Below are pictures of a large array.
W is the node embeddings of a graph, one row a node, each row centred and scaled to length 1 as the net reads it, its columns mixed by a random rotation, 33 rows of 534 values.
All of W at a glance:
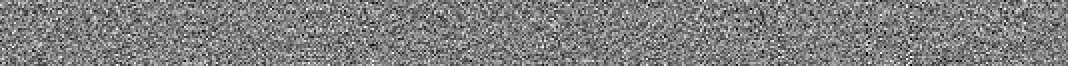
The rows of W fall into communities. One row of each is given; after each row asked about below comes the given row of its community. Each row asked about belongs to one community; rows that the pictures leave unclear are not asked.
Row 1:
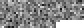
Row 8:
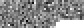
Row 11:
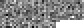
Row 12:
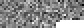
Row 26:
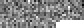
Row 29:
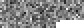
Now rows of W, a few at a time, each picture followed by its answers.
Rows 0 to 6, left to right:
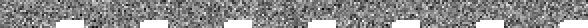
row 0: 12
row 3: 29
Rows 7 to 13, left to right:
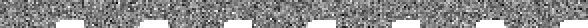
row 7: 26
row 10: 8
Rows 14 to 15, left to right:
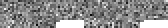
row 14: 29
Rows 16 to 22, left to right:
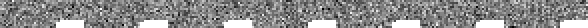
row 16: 29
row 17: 8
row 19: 26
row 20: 26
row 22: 11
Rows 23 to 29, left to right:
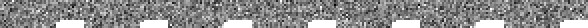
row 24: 1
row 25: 8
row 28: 8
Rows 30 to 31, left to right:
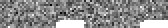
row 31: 26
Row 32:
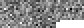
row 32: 29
